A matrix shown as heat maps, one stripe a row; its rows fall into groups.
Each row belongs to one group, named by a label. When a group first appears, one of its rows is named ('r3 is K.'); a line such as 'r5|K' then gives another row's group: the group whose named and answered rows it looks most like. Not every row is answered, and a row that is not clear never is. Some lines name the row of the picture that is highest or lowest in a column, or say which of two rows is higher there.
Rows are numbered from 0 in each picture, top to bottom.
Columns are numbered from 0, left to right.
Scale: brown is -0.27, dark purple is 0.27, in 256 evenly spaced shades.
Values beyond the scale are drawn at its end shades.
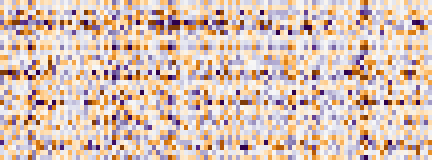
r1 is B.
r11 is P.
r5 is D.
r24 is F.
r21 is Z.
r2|D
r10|B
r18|Z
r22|Z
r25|F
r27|B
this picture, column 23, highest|14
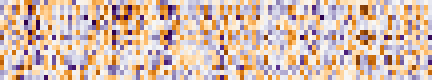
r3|Z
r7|P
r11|P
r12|P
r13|D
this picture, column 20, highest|13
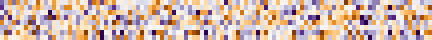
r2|Z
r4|B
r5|F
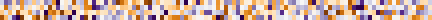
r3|D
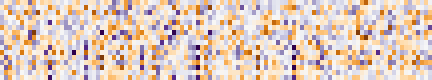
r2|F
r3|Z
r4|Z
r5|P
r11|Z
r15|Z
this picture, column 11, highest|10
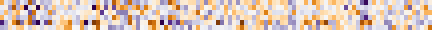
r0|B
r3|B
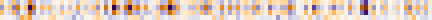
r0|B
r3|D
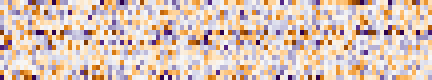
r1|F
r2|D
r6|P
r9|F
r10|B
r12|Z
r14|D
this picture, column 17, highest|2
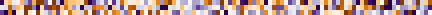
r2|F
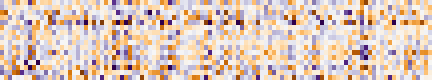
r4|Z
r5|D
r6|Z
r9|B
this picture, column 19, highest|4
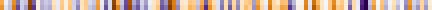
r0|B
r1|B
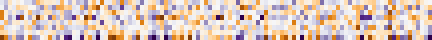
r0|Z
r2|P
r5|P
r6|P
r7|P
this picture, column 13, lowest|3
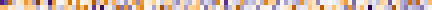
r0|F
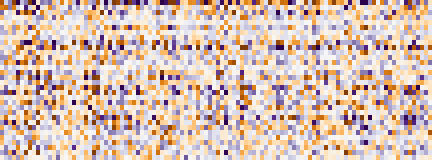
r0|B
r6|F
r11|F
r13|F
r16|D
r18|F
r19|P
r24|F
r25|B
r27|D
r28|B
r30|F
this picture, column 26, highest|0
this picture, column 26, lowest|18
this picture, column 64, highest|23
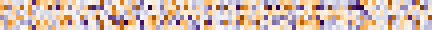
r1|P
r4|Z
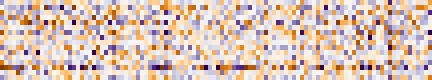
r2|P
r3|F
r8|P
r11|Z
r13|D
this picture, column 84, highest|1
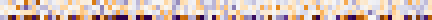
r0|F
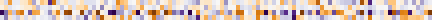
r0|Z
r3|Z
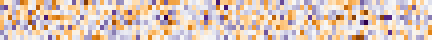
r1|F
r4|B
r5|D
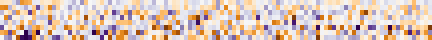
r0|D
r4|Z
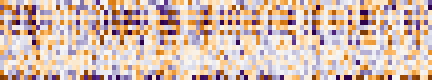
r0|P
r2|B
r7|Z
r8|Z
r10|D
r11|F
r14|D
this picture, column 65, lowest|15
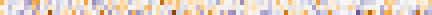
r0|D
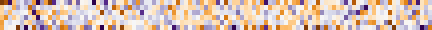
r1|B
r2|Z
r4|P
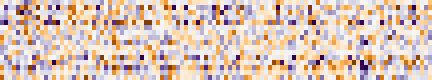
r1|F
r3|F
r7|P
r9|F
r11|Z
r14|B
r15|D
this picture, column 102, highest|2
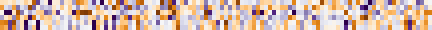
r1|B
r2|D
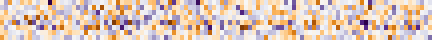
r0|Z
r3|F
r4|B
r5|P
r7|P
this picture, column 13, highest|5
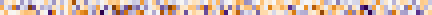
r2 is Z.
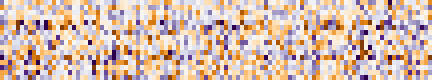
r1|P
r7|F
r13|F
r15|B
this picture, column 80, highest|5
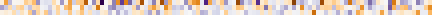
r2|F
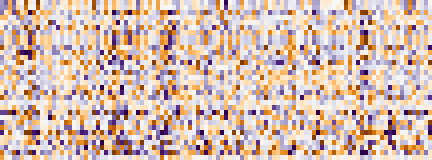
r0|F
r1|F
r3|D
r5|F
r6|B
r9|P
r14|B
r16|B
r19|P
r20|Z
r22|F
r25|P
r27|F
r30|B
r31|D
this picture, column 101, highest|22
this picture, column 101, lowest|29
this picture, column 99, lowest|5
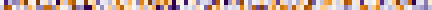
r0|F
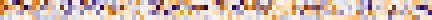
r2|P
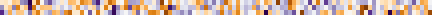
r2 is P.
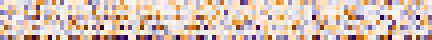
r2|F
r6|P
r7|F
